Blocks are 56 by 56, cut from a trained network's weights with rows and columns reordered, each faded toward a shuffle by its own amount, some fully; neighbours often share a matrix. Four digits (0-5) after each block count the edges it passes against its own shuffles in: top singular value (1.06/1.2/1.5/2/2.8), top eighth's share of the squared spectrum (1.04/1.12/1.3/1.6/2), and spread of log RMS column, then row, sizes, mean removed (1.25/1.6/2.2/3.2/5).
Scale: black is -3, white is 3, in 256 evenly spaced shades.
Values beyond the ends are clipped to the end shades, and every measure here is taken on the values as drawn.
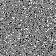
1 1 0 0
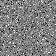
0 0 0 0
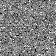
0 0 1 0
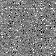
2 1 1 0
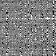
3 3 3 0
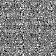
2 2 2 0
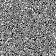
1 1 0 0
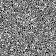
0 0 0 0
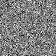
2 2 0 1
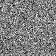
0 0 0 0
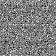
1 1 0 0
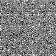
2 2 1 0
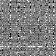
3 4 3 1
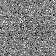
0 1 0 0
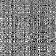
4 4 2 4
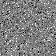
0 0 0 0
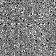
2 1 0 1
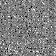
2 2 0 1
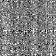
3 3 0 3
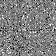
1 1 0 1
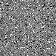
1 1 1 1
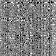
3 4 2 3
